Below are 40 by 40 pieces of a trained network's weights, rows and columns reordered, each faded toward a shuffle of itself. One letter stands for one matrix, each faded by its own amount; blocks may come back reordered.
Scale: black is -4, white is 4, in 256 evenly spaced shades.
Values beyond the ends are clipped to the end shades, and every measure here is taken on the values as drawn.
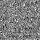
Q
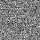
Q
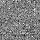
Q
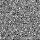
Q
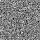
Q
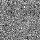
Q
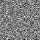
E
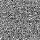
Q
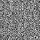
E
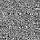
E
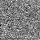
Q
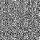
E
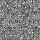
Q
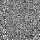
E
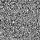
Q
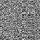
E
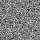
Q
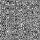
E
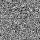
Q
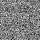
Q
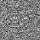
E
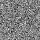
Q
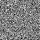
Q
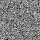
Q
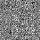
E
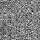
E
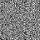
E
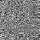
E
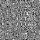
E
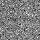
Q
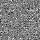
Q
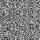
E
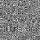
E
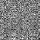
E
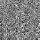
E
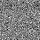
Q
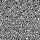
Q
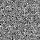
Q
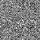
E
